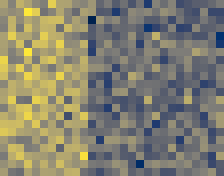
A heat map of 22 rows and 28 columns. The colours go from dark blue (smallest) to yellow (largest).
On average the colour sits 50% of the way up the scale. No regular stripes run through it. A vertical seam about 40% of the way across splits the table, and the left part is higher.
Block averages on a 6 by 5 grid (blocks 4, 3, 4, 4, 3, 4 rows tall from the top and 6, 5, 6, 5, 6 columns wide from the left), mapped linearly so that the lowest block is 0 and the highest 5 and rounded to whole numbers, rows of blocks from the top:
44110
54121
54111
54111
44211
44111
